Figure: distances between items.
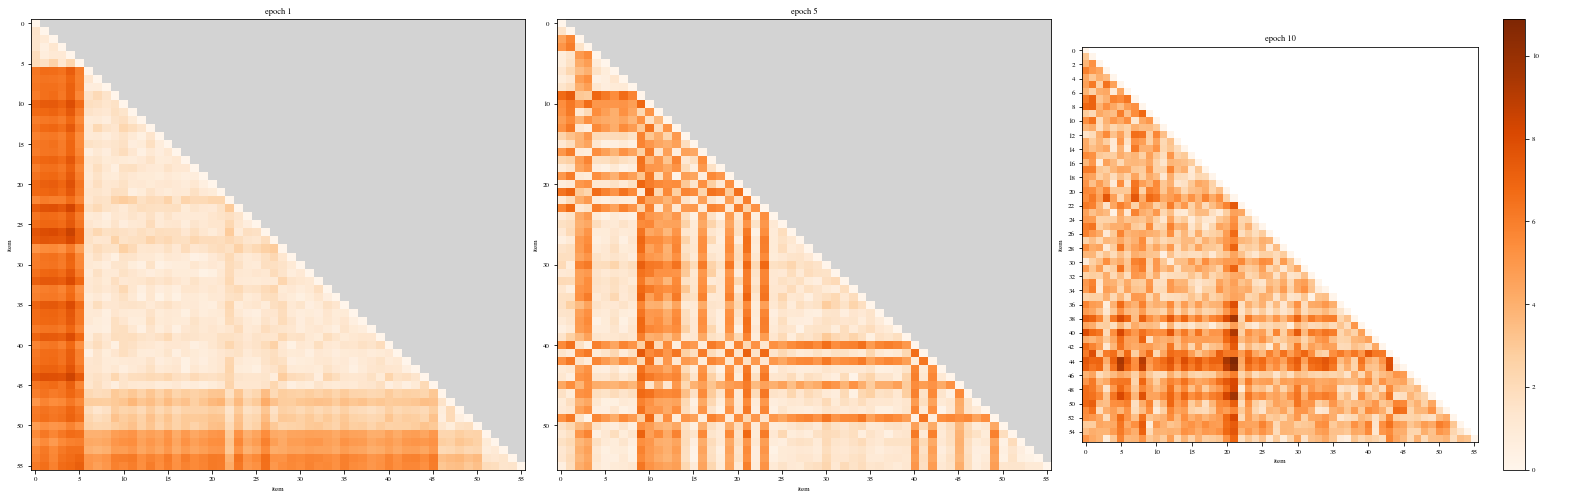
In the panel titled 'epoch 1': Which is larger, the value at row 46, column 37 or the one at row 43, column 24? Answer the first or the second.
the first
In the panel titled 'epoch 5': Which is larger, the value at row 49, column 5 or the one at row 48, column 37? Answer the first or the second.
the first
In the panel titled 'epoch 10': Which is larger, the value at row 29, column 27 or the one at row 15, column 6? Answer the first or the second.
the second
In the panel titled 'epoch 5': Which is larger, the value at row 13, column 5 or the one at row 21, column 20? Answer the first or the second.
the second
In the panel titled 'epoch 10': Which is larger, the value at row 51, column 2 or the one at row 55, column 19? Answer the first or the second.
the second
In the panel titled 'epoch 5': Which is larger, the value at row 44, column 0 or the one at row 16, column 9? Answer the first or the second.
the second
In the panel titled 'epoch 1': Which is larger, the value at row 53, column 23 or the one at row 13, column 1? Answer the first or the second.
the second
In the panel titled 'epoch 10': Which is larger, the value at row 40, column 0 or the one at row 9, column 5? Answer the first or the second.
the first
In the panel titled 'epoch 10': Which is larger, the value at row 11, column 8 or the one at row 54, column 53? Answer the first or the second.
the first
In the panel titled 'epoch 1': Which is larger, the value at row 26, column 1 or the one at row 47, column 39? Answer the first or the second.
the first
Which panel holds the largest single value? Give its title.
epoch 10
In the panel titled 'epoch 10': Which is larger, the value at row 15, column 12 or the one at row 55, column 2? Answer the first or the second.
the first
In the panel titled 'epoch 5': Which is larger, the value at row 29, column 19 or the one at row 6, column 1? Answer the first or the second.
the first
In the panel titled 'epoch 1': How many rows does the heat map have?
56
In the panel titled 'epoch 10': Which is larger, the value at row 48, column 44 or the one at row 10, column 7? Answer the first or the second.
the first
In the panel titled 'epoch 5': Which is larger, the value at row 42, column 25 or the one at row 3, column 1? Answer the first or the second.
the second
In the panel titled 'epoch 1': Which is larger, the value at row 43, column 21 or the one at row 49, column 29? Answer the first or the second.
the second
